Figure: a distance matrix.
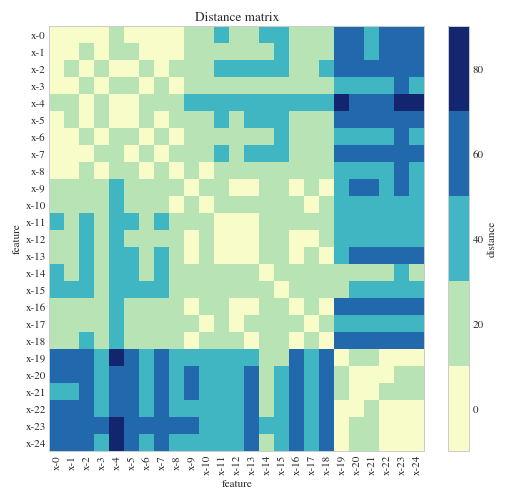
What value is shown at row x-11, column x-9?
20
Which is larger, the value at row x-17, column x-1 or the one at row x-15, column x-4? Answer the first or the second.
the second
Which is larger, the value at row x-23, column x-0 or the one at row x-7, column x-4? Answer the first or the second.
the first
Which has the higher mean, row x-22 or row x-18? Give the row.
x-22
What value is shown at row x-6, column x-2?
20
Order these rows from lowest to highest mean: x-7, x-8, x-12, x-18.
x-8, x-12, x-18, x-7
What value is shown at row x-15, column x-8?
20
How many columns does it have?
25
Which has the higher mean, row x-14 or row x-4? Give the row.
x-4
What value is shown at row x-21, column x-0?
40
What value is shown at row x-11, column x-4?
40
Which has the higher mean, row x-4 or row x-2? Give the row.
x-4
